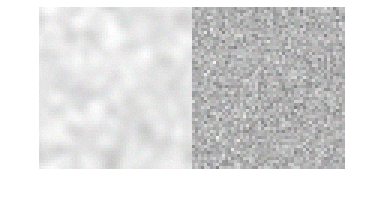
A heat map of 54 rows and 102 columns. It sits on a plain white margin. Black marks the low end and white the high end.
It is made of 1 by 2 panels. Panel 1,1: very high, blotchy, faint in contrast. Panel 1,2: high, fine-grained.
